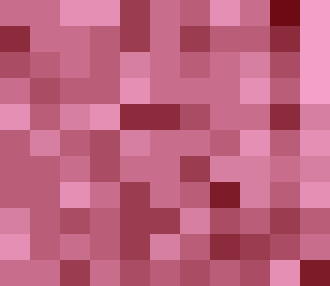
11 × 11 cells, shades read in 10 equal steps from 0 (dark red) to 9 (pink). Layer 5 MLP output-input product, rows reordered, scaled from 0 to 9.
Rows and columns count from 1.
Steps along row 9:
down down up down same up down up down up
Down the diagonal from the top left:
6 6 6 5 2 6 3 1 5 4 1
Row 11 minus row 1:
0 0 -5 -2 1 -1 -1 -3 -2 8 -8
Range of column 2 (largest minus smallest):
3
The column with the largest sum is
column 11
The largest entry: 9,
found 4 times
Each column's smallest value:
2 4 3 4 2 2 3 1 3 0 1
